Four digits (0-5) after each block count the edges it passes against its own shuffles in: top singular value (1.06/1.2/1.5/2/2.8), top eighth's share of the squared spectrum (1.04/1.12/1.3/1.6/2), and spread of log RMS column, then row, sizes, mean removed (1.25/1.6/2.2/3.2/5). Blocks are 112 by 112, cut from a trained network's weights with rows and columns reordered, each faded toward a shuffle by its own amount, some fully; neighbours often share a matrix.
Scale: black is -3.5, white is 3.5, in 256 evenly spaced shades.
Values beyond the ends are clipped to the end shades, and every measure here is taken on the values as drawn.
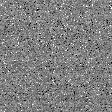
1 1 0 0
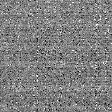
3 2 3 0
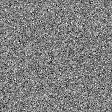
1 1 0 0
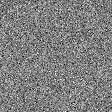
0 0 0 0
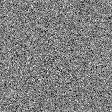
2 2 0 0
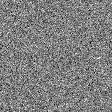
1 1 0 0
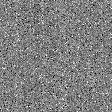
1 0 0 0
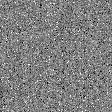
1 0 0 0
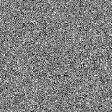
3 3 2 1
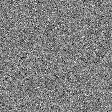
0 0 0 0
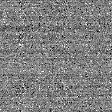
3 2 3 1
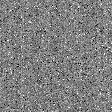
1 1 0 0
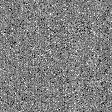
2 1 0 0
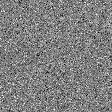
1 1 0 0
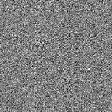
4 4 2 2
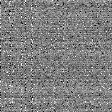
3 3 3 0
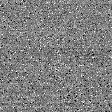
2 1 1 0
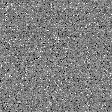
1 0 1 0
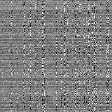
4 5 4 1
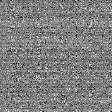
3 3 3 1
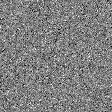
0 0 0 0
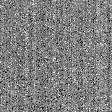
3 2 0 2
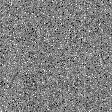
1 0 0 0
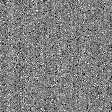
2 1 0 0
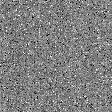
1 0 0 0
